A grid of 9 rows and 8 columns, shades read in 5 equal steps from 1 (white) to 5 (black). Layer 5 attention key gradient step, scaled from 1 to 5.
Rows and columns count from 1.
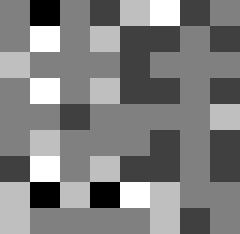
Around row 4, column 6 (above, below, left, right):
3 3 4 3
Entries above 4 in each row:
1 0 0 0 0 0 0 2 0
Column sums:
25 24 27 27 28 27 29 30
